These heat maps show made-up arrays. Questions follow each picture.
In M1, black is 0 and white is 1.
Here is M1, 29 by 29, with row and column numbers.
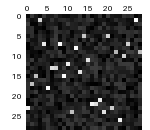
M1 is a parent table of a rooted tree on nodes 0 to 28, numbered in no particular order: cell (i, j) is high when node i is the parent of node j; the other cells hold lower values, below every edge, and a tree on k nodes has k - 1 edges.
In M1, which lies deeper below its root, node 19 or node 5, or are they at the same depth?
node 19
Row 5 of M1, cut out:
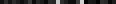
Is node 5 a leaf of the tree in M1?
no
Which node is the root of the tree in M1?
26
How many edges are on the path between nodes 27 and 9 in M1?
4
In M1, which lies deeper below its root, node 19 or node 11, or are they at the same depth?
the same depth
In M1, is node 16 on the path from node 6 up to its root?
no
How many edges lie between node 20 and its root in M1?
5
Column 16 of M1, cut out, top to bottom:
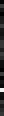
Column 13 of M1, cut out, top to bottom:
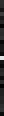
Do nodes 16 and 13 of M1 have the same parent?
no
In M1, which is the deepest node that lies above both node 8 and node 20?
5
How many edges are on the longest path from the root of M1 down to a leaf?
18
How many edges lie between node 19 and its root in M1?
12
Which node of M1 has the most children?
7
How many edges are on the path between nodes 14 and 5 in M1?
1
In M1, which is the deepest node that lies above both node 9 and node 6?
13
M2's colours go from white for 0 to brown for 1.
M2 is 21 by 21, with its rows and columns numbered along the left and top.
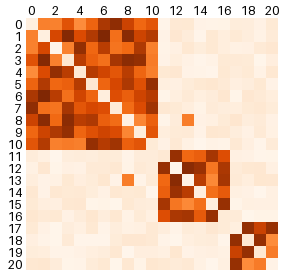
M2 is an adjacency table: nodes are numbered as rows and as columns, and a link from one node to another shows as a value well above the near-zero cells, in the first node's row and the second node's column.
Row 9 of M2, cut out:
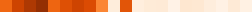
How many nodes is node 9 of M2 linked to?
10
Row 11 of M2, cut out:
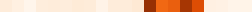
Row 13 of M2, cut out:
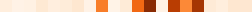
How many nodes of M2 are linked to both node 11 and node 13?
4
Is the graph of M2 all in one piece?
no
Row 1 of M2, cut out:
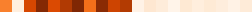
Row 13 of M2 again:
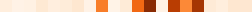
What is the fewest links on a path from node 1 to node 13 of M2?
2
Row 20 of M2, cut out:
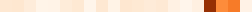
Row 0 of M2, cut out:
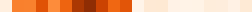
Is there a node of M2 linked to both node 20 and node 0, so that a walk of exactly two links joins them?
no
